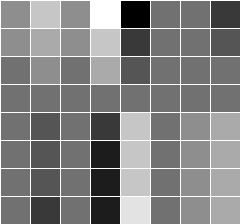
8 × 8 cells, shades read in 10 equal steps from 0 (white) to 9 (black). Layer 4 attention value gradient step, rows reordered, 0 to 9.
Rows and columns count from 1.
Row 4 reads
5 5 5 5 5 5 5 5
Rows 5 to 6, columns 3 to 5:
5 7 2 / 5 8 2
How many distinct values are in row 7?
6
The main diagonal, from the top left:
4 3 5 5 2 5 4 3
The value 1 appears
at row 8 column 5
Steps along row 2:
down up down up down same up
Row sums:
36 36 38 40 37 38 38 38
